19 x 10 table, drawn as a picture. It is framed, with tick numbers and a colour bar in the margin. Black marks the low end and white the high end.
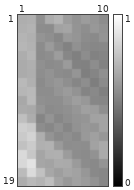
Ninth with the highest average: bottom left. Seam: vertical, 20% of the way across, the left part higher. Average level on the scale: 60%. Histogram: skewed, a long tail of high values.
